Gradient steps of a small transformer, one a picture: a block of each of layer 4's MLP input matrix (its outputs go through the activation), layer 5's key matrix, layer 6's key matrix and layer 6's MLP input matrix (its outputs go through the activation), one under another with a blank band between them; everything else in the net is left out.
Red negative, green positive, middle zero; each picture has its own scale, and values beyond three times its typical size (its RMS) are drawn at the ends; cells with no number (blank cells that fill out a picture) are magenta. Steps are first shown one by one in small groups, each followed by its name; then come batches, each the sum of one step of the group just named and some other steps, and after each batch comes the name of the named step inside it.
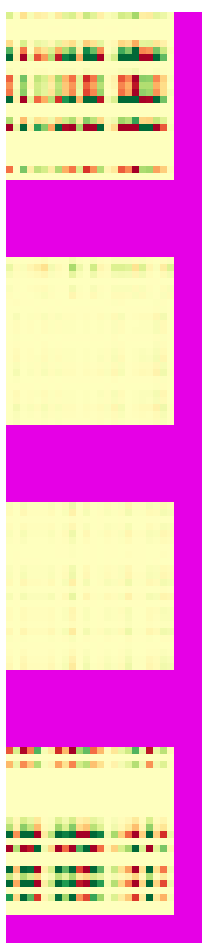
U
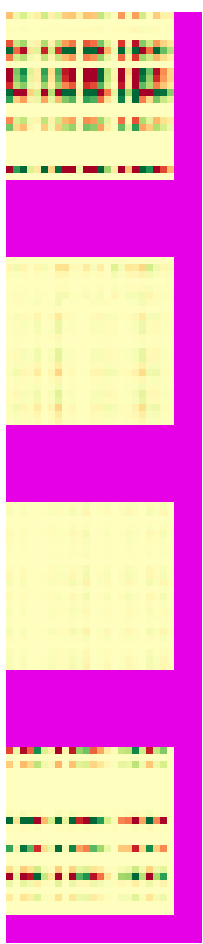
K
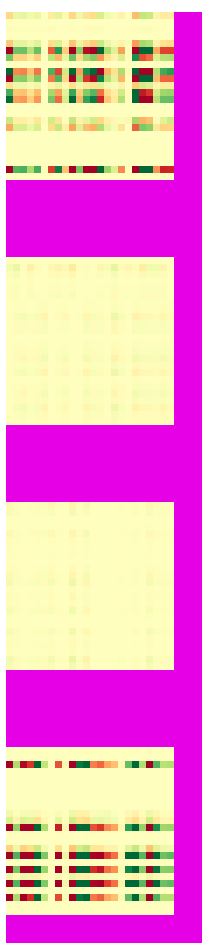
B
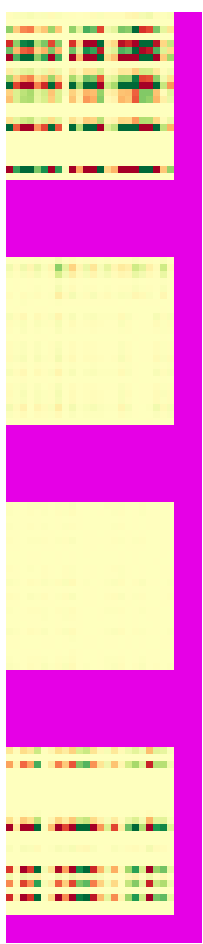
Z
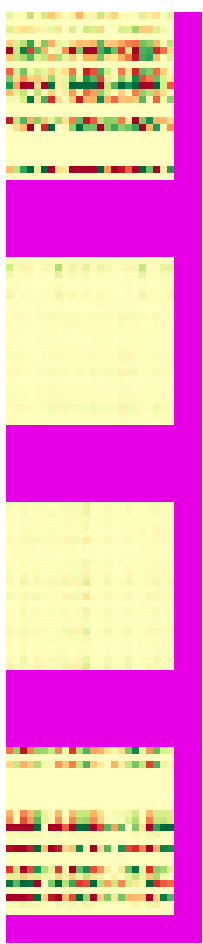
Z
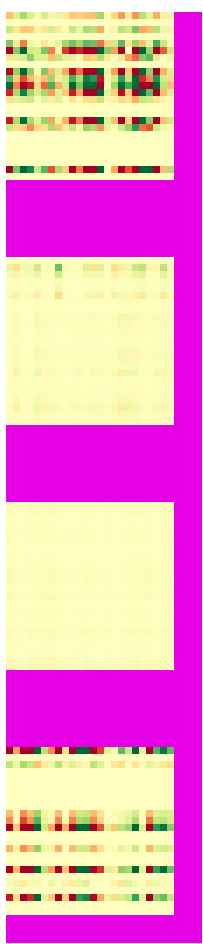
Z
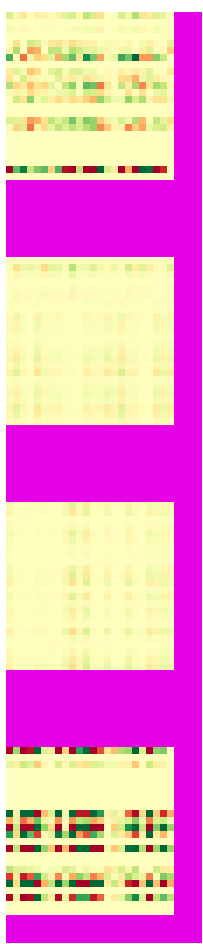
U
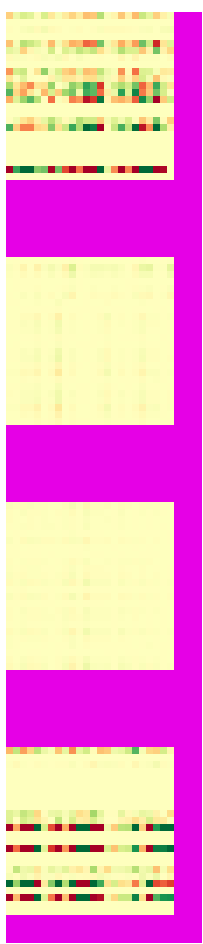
K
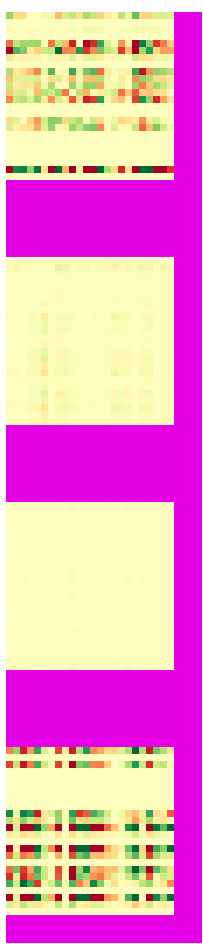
B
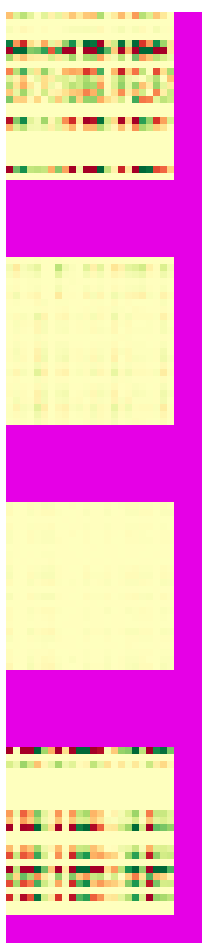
B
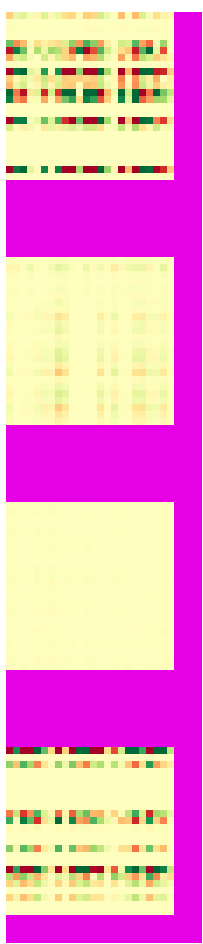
K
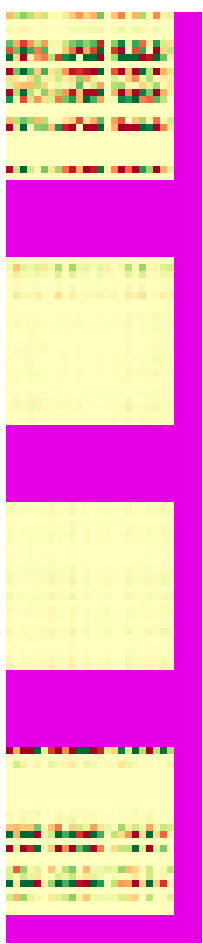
U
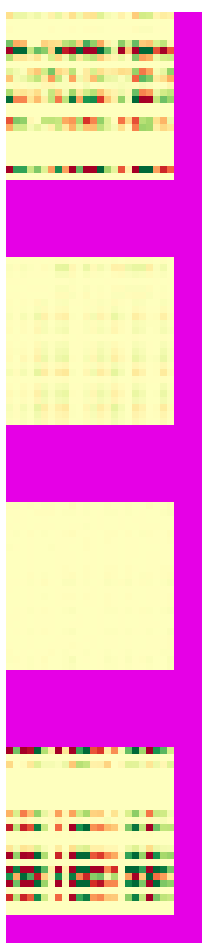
B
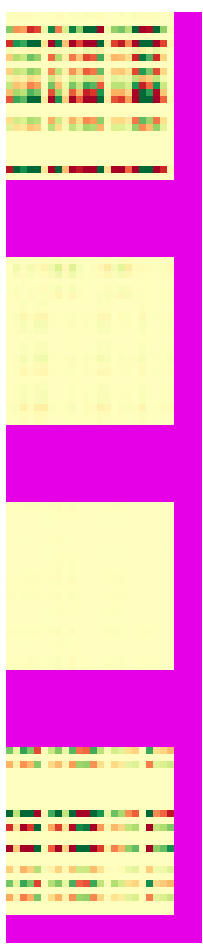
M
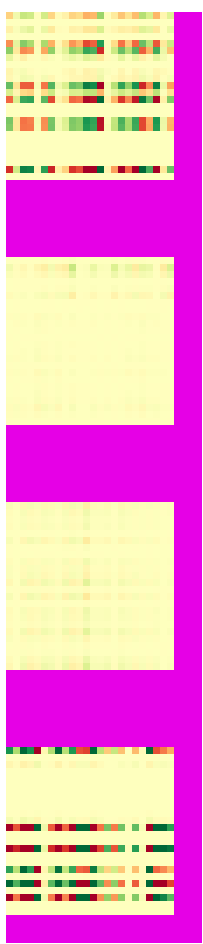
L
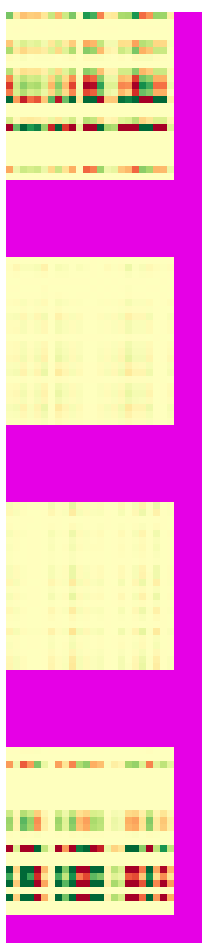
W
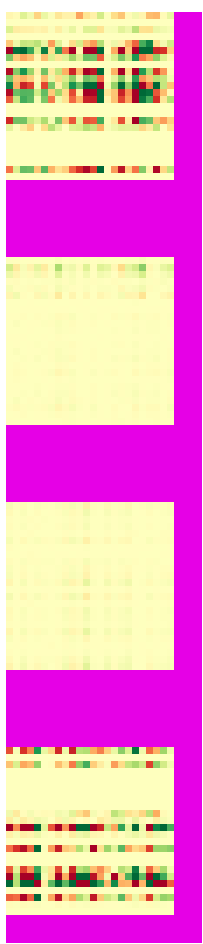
L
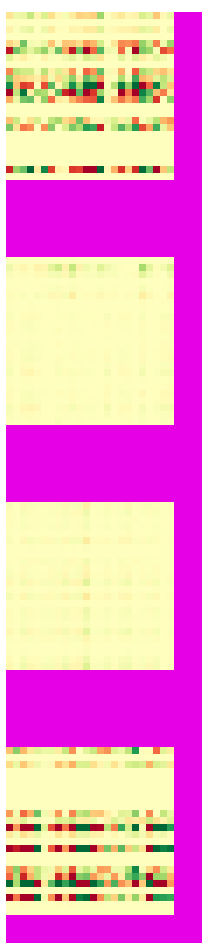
L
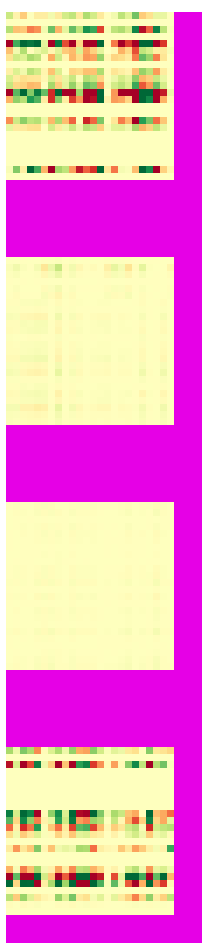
M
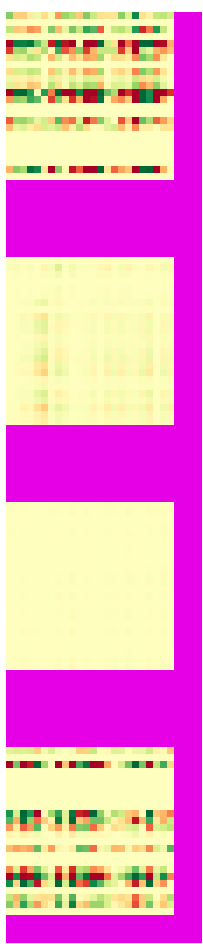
M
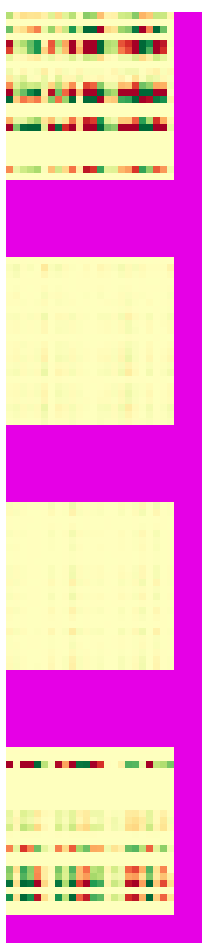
W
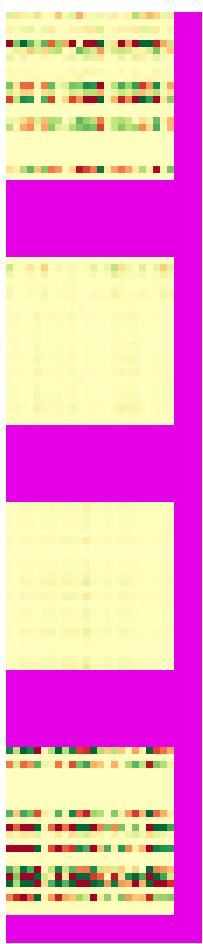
L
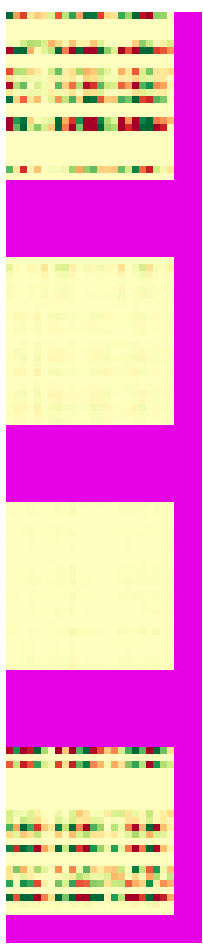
W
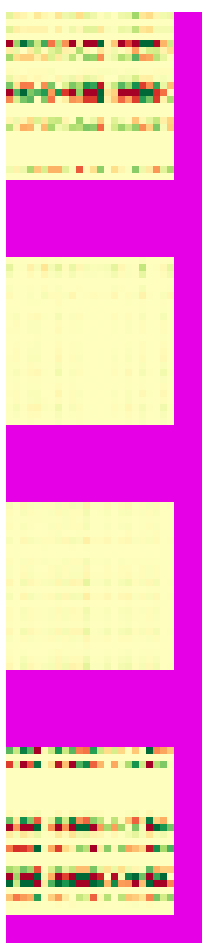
L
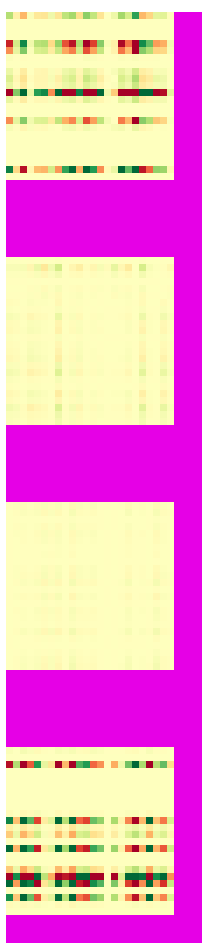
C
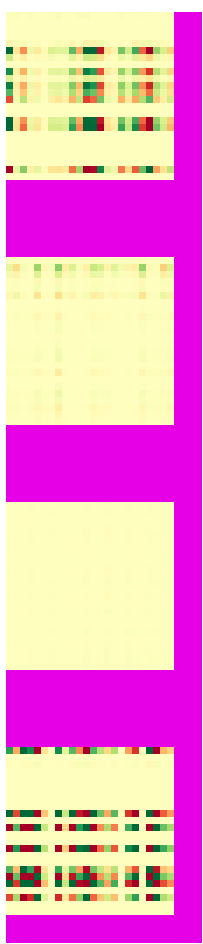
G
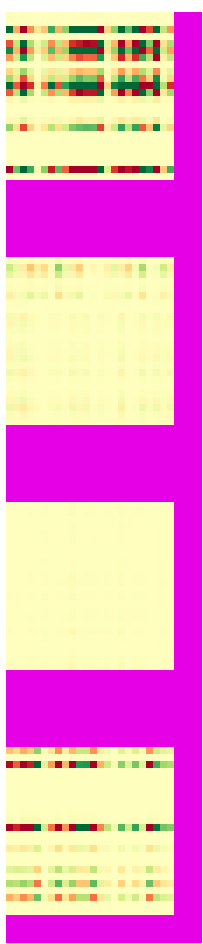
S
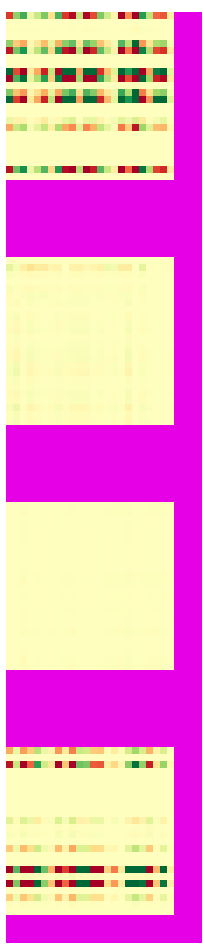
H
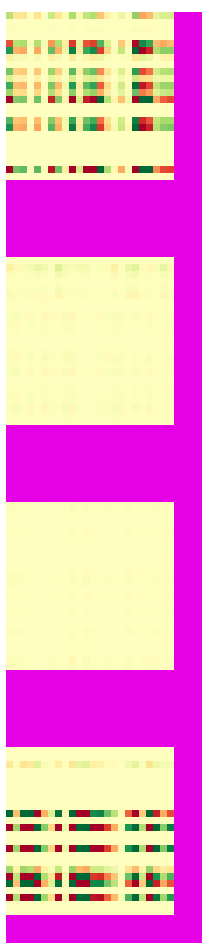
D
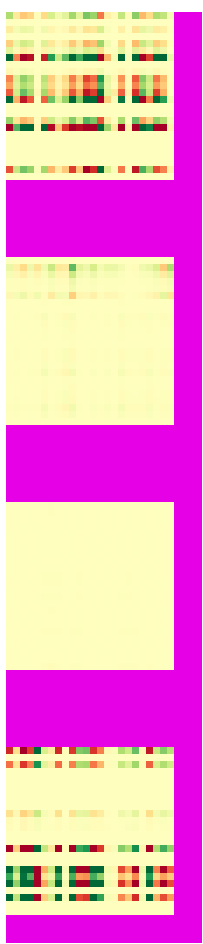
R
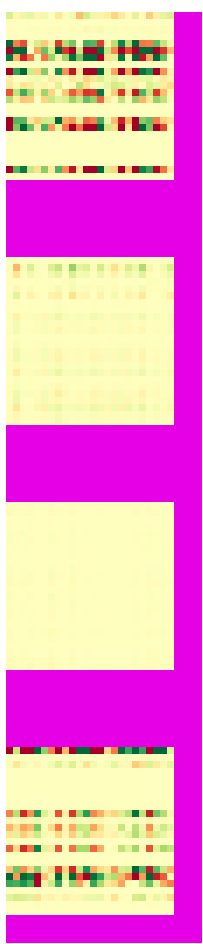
R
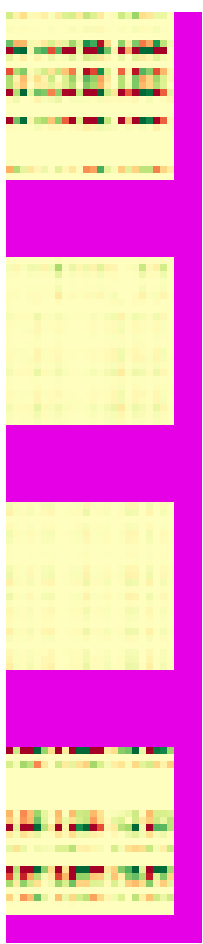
C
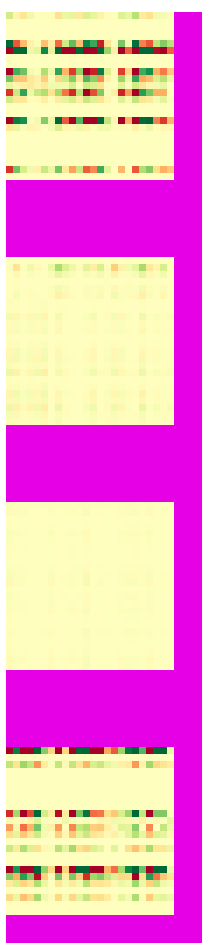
C
